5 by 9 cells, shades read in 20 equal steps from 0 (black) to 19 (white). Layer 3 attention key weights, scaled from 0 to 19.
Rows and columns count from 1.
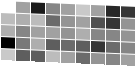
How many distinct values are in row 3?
4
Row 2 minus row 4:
14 4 1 1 3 5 2 -4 1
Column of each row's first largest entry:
1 1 1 3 1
